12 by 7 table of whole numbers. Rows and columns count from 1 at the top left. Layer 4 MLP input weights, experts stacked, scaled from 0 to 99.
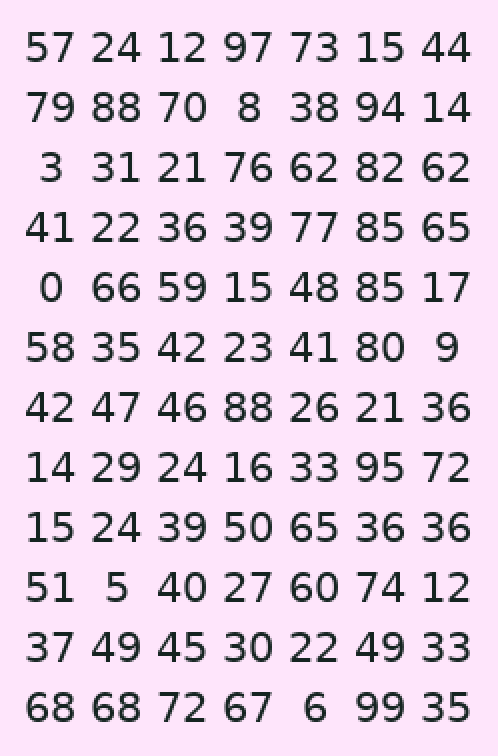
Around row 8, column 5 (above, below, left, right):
26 65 16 95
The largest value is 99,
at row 12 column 6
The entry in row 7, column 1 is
42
